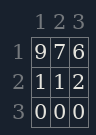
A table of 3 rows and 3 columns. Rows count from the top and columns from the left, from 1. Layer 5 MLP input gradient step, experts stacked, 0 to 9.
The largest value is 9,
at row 1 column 1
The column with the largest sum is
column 1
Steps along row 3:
same same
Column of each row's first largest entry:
1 3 1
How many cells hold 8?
0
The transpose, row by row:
9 1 0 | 7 1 0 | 6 2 0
